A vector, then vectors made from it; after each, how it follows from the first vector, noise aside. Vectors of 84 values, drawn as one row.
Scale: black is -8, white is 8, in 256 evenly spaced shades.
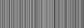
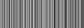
scaled up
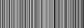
scaled up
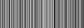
scaled up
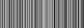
scaled up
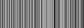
scaled up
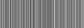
negated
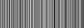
scaled up
